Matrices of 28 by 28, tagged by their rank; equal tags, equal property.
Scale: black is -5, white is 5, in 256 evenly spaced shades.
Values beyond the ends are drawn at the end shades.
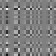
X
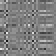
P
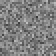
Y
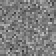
Y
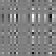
X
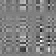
P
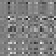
P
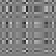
X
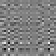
P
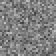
Y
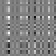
X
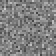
Y
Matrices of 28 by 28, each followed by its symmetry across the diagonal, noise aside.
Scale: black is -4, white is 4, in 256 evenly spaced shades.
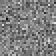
neither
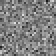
symmetric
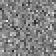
neither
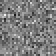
neither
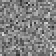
neither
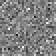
symmetric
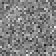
symmetric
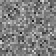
symmetric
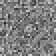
symmetric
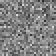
neither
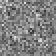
symmetric
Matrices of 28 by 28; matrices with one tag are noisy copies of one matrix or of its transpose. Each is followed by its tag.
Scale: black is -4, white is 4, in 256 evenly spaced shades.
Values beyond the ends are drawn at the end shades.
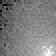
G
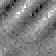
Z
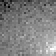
G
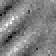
Z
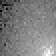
G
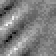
Z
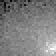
G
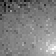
G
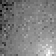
G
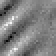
Z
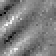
Z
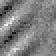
Z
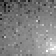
G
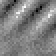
Z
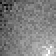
G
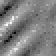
Z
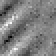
Z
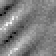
Z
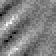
Z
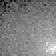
G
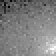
G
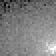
G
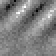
Z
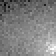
G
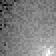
G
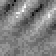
Z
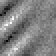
Z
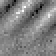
Z
